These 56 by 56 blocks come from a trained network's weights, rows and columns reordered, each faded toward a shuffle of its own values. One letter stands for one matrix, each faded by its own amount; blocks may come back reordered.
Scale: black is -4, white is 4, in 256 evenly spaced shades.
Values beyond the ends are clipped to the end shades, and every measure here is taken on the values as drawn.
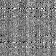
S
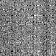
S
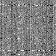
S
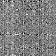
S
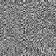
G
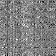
S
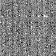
S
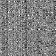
S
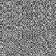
G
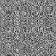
G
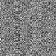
G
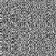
G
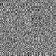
G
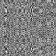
G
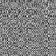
G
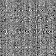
S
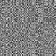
G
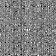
S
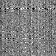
S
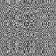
G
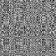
G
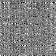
S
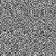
G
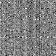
S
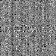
S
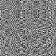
G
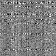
S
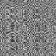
G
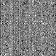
S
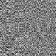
G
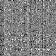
S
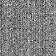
S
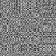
G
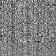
S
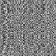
G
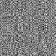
G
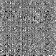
S
